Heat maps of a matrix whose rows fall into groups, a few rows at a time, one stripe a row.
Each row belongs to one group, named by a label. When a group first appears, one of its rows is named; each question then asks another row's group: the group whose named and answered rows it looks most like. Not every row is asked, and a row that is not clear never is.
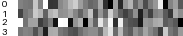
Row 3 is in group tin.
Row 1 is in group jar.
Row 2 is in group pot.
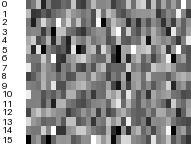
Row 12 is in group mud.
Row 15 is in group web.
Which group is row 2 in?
jar
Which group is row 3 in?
tin
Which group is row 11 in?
tin
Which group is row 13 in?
pot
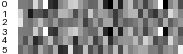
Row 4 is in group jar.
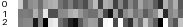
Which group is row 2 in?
tin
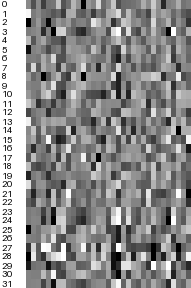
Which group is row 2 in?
web
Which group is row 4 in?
pot
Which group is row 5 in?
web
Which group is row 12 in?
web
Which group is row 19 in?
web
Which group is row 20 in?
pot
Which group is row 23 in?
tin
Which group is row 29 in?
web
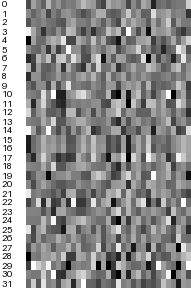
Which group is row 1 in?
web
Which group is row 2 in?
web
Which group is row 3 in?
pot
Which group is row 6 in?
jar
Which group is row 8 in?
web
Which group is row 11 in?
pot
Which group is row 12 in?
pot
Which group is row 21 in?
pot
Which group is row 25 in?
pot
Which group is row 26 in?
jar
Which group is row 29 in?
mud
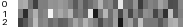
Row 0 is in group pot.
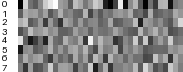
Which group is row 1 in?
mud
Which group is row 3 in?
mud
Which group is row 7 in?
jar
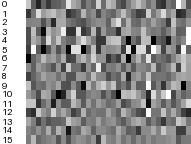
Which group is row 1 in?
mud
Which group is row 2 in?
tin
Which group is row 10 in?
web
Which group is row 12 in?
mud
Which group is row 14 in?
mud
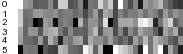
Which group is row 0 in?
pot
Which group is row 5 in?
web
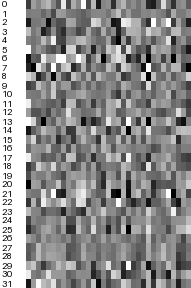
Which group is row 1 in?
tin
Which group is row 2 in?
web
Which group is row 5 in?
pot
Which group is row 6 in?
jar
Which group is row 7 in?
mud
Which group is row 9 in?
mud
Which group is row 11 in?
pot
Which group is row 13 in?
pot
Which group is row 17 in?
pot
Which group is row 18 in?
mud
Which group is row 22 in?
jar
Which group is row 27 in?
mud
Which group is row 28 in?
mud
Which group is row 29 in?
pot
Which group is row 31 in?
mud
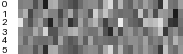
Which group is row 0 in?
tin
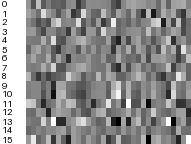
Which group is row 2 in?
jar
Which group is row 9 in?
tin
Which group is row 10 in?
tin
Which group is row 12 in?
web
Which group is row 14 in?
jar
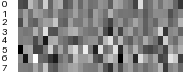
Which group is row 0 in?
mud
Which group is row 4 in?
tin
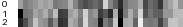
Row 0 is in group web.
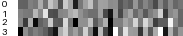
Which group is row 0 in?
jar
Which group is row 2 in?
jar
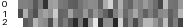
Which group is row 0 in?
tin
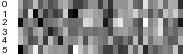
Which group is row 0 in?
web
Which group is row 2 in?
web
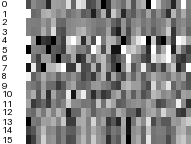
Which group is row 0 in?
jar
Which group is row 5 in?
web
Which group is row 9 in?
web
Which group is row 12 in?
mud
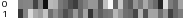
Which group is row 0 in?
tin
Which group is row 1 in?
mud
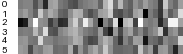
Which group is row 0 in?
tin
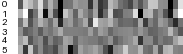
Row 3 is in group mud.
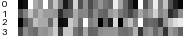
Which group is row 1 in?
mud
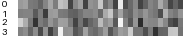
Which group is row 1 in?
tin
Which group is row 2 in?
pot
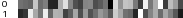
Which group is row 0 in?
web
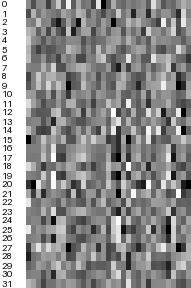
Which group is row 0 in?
jar
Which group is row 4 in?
pot
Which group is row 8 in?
mud
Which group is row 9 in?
mud
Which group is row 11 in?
pot
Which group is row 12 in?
jar
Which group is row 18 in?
pot
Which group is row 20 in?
mud
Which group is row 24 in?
tin
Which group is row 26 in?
tin
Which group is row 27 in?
mud
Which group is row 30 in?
tin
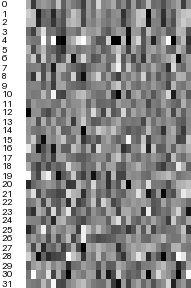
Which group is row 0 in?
jar
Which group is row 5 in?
pot
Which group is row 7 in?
tin
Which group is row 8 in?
jar
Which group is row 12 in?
web
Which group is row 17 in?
tin
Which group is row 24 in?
tin
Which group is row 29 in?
mud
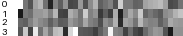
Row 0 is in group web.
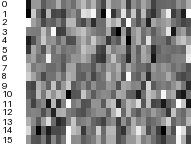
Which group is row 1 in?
web
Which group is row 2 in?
pot
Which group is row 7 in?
pot
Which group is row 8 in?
pot
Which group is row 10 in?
mud
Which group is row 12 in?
tin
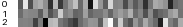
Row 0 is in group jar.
